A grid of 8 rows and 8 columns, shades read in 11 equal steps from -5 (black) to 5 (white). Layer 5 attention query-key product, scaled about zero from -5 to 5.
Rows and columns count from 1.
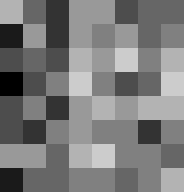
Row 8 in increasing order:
-4 -1 -1 -1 0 0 0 2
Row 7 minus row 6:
3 4 -1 1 3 0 3 -1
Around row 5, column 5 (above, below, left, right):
0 0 1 1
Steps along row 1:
down down up same down up same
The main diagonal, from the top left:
2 1 -2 3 2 0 0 2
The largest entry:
3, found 4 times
